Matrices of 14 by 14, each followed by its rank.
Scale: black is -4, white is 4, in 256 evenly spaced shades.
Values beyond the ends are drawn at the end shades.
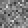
full rank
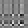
one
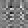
two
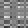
one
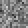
full rank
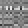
two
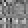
three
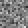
full rank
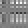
one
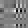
one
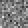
full rank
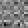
two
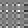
one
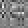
two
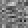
three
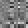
two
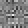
three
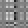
one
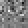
three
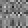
three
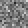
full rank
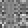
three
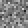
full rank
